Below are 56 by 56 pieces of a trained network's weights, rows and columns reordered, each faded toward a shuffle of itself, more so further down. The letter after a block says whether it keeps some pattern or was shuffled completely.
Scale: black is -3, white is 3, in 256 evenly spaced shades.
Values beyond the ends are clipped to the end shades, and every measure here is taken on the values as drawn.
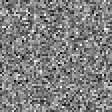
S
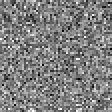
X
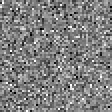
S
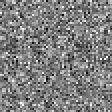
X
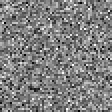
S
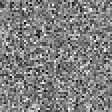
S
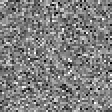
S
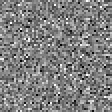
X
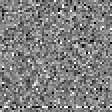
X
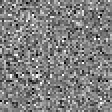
X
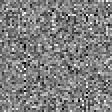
X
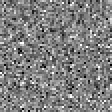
X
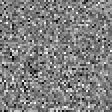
X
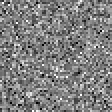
S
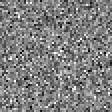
S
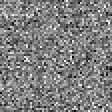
X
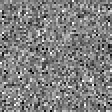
X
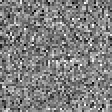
X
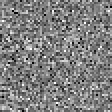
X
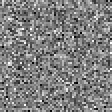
X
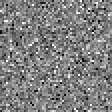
S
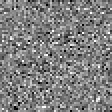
X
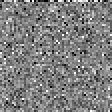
X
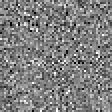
X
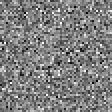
X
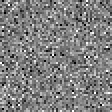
X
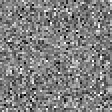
X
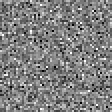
S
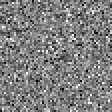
S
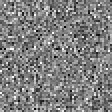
X
